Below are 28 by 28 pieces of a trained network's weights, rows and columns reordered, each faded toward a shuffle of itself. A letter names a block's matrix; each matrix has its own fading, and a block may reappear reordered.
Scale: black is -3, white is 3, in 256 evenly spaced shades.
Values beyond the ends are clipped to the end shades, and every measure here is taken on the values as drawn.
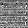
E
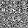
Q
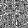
Q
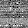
E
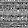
E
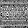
E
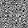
Q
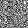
Q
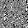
Q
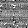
E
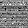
E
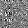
Q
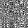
Q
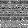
E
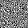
Q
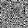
Q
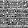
E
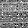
E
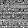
E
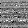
E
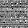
E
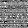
E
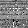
E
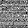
E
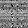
E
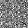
Q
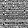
E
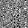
Q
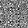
Q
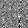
Q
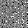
Q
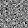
Q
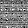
E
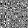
Q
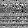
E
